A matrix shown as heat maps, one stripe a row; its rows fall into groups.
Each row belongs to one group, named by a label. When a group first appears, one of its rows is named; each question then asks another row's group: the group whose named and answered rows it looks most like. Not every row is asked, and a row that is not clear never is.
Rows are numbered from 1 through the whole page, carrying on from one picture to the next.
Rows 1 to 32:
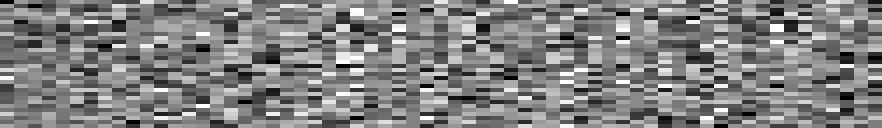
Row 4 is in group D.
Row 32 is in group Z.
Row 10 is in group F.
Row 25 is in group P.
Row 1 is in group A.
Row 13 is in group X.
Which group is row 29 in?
Z
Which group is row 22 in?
A
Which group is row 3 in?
A
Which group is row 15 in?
Z
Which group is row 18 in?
A
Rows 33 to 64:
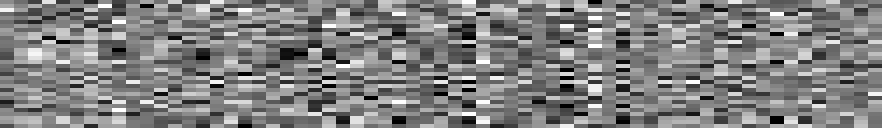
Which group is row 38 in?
X
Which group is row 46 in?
X
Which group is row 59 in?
F
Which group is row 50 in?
F
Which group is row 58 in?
X
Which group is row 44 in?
F
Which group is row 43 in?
F
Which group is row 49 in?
Z
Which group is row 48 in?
D
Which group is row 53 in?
P
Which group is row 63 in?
D
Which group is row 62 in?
D
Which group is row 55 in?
F
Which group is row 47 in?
X
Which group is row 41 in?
D
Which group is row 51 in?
P
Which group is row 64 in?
P
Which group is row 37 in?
F
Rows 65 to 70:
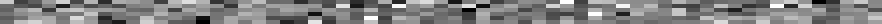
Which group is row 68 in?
F
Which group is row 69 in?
X
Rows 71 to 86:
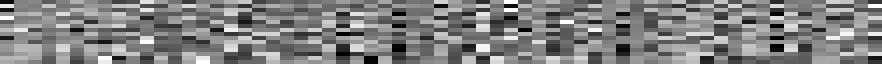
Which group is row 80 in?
A
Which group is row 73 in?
A
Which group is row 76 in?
P
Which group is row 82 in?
D
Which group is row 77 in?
D
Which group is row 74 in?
D
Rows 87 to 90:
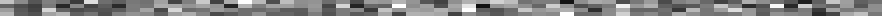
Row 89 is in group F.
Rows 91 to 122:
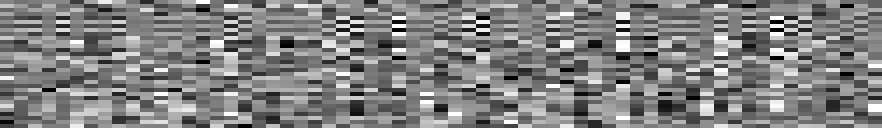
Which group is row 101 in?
P
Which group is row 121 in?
A
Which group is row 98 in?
D
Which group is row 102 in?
P
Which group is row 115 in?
Z
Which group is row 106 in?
X
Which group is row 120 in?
Z
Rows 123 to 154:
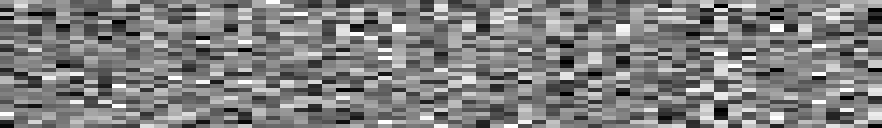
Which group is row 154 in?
A
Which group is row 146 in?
F
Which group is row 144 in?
X
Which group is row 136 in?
Z
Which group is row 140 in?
A
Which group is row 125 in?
A
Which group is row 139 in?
F
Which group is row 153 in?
P
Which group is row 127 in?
A
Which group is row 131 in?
Z
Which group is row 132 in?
X
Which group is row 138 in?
F
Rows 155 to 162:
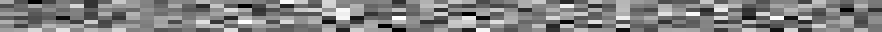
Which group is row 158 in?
P
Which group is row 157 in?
Z
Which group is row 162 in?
D
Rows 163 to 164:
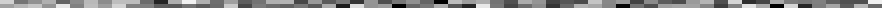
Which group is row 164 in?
D
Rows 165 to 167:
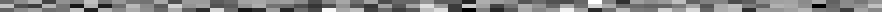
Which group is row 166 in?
F
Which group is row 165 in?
F
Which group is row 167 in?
P
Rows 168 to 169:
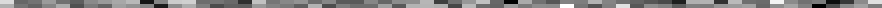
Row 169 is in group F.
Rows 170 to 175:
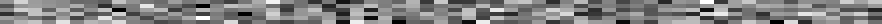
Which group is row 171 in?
X
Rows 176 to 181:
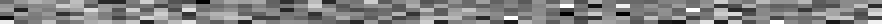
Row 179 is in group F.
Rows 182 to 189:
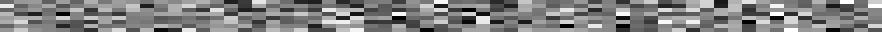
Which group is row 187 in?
P
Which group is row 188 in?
F
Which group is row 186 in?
D
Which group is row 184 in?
P
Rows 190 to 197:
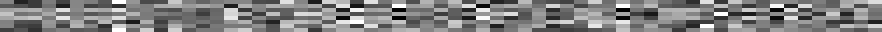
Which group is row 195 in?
Z
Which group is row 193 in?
Z
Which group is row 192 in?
D
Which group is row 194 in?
D
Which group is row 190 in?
X
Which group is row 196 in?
X
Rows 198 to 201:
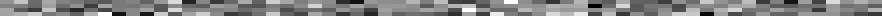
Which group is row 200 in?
F
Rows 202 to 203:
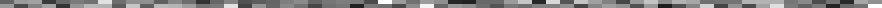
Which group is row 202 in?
P
